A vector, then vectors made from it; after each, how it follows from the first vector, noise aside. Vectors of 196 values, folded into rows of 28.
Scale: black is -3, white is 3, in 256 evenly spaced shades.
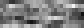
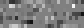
partly zeroed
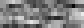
negated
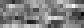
copied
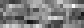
copied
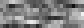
negated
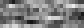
copied
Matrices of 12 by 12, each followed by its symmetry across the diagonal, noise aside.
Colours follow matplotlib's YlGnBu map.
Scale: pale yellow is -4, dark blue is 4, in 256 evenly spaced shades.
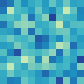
symmetric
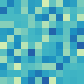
symmetric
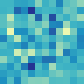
antisymmetric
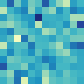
antisymmetric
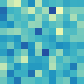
neither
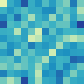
symmetric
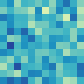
antisymmetric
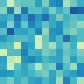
neither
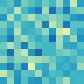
symmetric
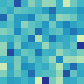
symmetric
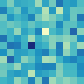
antisymmetric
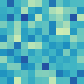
neither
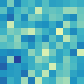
neither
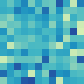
antisymmetric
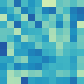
antisymmetric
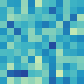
neither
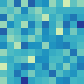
symmetric
